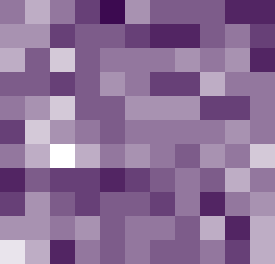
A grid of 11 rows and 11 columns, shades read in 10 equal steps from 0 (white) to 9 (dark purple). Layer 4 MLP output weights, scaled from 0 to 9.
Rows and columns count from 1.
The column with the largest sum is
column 5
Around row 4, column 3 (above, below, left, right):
2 2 6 6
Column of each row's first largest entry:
5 7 11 3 9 1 8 1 9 10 3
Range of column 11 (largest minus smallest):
6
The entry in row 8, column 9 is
6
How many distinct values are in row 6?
5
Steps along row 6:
down up up up down same same same down up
